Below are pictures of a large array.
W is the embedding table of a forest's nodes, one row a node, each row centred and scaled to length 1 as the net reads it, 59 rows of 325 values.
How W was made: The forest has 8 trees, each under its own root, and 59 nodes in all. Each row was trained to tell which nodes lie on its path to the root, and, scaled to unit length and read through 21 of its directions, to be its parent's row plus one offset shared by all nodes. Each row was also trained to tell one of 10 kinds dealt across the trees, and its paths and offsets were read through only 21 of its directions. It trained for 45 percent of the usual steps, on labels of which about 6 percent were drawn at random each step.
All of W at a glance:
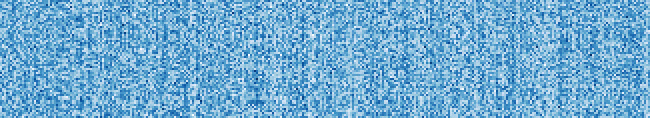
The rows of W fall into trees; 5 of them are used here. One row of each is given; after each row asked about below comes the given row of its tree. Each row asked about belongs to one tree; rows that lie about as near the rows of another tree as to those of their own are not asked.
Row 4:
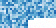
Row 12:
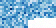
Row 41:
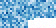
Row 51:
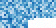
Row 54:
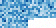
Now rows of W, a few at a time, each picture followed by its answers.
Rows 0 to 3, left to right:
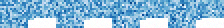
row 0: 4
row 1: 12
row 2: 41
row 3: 12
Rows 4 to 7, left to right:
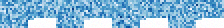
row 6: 51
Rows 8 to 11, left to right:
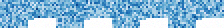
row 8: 54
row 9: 54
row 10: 54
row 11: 51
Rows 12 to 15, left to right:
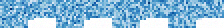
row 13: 54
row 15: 41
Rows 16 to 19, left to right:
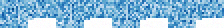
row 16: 12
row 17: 54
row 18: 54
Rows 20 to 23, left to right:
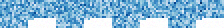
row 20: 54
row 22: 12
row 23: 12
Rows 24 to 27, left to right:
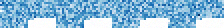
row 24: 54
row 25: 4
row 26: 54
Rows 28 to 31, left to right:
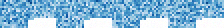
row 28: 4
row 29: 41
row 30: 51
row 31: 54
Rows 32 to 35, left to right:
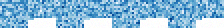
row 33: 41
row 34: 4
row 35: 12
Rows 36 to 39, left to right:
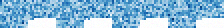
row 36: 12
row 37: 51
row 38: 12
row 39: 41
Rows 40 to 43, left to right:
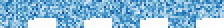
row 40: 54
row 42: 51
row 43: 51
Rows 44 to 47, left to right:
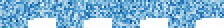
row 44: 12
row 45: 12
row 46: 41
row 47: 54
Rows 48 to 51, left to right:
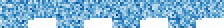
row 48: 12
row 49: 12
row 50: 51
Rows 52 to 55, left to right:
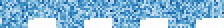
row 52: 12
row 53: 51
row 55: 4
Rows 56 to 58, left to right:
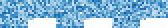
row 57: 41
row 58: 54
